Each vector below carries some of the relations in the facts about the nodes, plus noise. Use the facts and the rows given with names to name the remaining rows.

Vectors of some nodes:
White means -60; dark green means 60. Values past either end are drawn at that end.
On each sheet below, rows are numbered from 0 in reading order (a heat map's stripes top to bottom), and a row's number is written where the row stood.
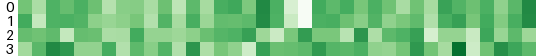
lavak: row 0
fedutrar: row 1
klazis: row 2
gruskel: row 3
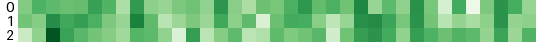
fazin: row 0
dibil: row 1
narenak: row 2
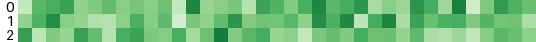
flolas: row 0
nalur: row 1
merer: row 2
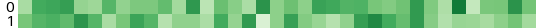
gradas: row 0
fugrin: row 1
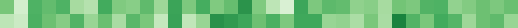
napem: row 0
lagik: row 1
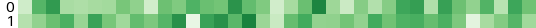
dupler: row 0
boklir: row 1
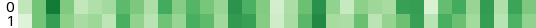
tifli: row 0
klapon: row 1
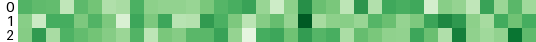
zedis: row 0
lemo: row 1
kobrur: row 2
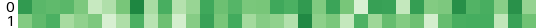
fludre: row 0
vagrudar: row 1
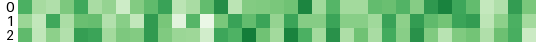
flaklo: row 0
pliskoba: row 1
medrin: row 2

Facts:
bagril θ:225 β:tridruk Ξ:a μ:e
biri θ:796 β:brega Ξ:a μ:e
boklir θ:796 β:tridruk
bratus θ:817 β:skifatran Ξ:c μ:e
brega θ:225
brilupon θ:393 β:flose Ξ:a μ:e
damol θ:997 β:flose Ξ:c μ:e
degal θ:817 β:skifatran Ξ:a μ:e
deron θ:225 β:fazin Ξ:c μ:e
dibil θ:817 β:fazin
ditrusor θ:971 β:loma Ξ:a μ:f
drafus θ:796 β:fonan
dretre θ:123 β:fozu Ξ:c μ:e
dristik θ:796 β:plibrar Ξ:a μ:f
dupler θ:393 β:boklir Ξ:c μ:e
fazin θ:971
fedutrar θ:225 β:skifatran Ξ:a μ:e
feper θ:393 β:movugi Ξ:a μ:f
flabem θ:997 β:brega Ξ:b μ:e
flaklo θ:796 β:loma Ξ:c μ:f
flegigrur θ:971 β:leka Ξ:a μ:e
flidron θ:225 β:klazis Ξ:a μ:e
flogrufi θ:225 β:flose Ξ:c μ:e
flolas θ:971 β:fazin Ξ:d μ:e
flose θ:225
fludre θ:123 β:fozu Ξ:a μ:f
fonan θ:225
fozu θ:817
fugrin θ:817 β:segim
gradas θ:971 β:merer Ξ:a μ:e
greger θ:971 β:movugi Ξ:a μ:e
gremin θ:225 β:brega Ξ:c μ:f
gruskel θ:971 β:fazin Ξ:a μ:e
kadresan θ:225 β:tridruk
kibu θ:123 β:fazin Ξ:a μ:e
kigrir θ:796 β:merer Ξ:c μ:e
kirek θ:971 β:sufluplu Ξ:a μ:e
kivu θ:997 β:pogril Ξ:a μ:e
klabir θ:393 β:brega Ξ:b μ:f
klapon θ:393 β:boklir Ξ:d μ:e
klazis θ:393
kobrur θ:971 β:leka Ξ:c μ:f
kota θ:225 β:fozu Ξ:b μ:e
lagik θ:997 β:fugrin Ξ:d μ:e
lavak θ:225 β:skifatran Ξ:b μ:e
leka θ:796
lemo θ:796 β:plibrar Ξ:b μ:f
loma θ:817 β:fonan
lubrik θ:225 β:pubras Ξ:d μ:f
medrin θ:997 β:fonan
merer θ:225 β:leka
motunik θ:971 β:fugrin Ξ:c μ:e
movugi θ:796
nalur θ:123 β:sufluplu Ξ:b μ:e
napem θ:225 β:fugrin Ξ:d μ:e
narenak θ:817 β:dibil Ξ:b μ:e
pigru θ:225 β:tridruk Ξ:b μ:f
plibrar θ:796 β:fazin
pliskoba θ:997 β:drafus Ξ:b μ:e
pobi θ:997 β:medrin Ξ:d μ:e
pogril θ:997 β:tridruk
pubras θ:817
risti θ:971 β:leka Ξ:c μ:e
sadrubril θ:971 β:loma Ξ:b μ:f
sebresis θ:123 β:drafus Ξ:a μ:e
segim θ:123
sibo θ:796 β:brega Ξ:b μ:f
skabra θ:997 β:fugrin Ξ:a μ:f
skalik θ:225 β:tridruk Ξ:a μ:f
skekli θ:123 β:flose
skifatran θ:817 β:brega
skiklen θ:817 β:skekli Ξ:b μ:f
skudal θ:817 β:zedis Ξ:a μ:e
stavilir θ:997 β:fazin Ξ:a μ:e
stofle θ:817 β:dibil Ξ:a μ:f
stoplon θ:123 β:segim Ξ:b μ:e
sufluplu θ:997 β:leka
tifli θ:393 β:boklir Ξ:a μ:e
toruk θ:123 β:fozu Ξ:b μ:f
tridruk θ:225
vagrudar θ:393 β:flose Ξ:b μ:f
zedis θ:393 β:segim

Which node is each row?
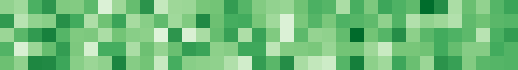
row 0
biri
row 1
brega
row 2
degal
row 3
lubrik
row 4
stofle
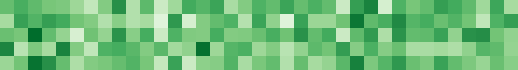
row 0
toruk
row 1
bratus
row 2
kibu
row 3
fonan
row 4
skudal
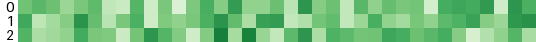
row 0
klabir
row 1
gremin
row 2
drafus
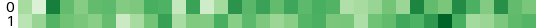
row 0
stavilir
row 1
kigrir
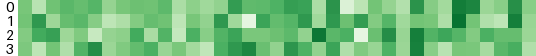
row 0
skabra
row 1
sadrubril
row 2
dretre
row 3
sufluplu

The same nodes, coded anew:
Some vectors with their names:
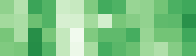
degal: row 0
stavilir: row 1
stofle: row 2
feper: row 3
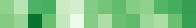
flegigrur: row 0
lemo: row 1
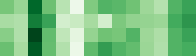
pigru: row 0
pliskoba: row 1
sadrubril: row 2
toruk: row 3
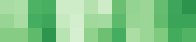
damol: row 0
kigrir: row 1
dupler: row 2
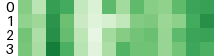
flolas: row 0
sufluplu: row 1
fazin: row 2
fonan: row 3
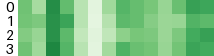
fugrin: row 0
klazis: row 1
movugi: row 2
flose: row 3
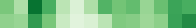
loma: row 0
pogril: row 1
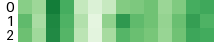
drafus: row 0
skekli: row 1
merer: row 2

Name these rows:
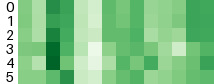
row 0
kota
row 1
napem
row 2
lavak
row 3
vagrudar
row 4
ditrusor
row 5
brilupon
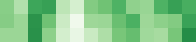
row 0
flogrufi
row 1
dristik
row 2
skabra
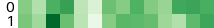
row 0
deron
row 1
lubrik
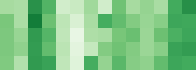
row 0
flabem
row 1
skifatran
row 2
plibrar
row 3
boklir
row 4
narenak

